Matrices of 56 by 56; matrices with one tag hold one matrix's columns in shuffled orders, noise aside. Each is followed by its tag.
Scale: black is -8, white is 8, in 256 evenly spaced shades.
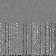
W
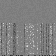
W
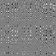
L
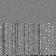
W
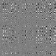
L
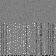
W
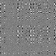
L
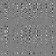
L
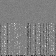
W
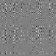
L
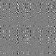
L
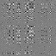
L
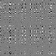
L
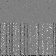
W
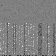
W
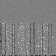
W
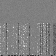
W
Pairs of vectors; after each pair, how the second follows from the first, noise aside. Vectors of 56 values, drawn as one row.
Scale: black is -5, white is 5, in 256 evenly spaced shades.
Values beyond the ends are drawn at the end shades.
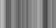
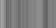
shrunk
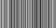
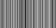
wrapped around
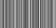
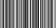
scaled up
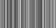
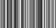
scaled up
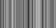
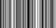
scaled up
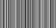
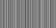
shrunk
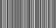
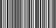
scaled up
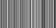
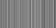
shrunk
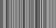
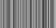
wrapped around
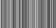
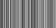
wrapped around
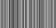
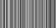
wrapped around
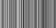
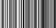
scaled up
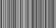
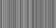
shrunk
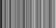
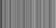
shrunk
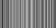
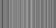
shrunk
